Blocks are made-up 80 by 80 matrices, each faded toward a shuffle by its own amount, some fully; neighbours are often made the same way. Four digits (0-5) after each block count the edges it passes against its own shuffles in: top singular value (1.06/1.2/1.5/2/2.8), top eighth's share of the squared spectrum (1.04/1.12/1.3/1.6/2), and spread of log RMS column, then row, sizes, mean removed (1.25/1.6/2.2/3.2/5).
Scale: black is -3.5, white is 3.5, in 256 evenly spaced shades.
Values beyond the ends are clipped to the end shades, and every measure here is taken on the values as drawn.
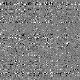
3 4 2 3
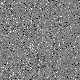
1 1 0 1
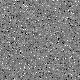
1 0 0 0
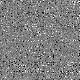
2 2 1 2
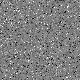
0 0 0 0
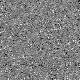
1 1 0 0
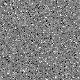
3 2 0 0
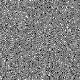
4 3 1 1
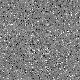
3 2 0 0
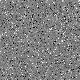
1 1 0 0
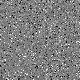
2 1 0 0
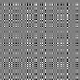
5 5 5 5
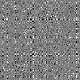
5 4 3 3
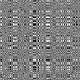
5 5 4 4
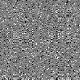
4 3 2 2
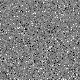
2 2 1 0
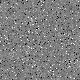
1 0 0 0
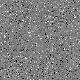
3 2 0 1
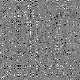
4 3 2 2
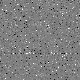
3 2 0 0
